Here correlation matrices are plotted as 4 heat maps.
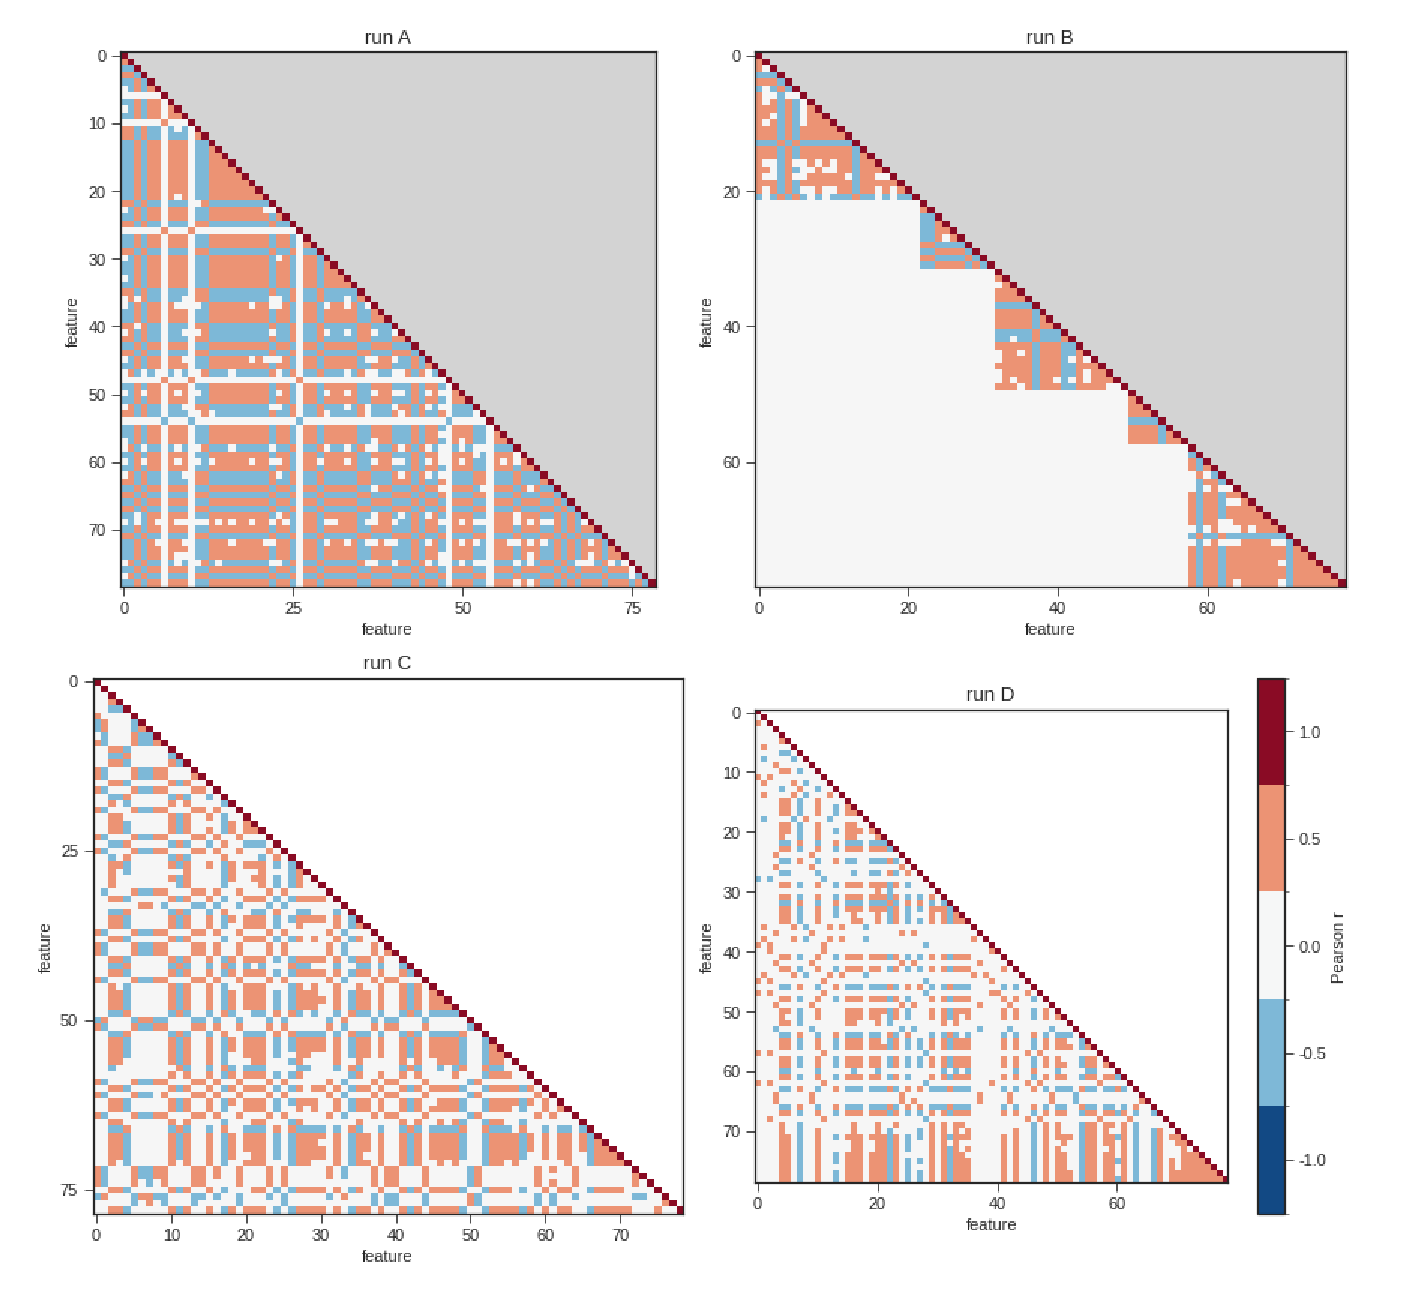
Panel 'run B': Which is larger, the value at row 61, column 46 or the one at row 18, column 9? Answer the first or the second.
the second
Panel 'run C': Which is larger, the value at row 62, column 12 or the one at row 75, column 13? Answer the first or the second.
the first
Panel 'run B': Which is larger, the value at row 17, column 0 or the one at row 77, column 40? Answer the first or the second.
the first
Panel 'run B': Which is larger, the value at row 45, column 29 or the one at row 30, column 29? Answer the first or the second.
the first
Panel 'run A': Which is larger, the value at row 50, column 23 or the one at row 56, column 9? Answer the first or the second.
the second
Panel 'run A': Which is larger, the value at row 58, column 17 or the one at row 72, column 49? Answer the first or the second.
the second
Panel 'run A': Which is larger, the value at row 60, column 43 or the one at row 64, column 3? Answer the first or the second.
the first
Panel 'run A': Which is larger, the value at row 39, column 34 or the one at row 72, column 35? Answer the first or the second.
the first
